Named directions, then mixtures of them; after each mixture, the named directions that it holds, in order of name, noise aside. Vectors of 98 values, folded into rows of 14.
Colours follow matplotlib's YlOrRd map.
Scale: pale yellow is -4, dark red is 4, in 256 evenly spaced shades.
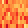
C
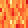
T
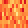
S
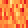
S, T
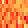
C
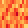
C, S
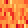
C, S, T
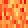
S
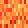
C, S, T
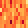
T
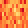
S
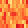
C, T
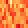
C, S, T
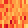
C, S, T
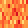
S, T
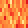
T
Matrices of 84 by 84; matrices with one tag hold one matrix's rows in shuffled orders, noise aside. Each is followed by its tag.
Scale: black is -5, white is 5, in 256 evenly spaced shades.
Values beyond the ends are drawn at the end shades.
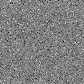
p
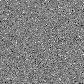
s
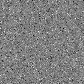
p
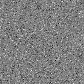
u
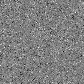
p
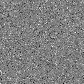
p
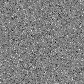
u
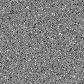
s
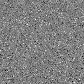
s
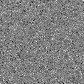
p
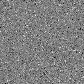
s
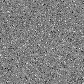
s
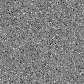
u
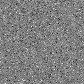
u
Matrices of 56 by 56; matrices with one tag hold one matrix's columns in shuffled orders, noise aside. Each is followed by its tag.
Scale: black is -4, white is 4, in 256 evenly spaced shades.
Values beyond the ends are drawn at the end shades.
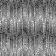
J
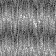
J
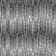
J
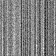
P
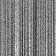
P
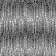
J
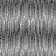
J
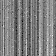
P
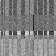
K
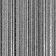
P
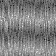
J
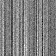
P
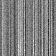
P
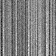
P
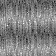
J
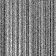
P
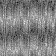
J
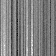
P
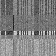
K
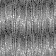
J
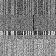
K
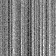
P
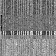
K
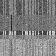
K
